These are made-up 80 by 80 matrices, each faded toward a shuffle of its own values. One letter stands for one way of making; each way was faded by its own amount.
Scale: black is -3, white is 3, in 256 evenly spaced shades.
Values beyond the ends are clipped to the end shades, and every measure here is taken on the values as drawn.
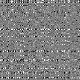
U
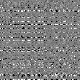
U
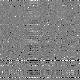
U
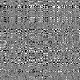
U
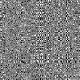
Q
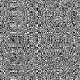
Q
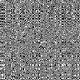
Q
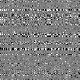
U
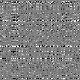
U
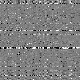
U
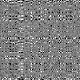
U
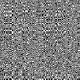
Q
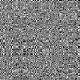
Q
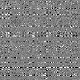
U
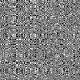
Q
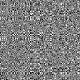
Q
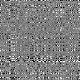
U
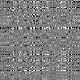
U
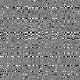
U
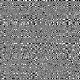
U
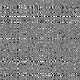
U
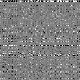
U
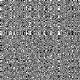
Q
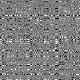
U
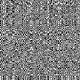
Q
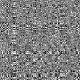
Q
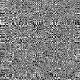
Q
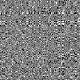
Q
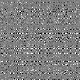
U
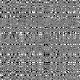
U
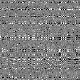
U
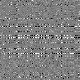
U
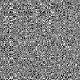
Q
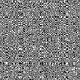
Q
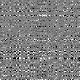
U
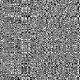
Q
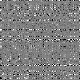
U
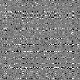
U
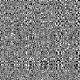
Q
